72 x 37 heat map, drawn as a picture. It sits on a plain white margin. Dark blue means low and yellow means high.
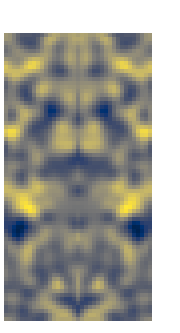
It is mirror symmetric from left to right. The texture is blotchy. No lone cell stands out from its neighbours. No row or column stands out.
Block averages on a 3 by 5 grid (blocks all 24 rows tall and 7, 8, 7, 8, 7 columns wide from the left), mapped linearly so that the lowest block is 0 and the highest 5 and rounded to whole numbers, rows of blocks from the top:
42524 | 43134 | 02220
